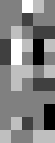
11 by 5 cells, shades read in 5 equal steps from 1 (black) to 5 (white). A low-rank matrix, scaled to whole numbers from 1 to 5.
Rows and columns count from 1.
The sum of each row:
18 14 14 16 14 18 14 15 13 13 18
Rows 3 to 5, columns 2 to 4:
4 3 2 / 5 4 1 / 5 3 1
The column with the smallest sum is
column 4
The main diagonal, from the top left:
3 3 3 1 3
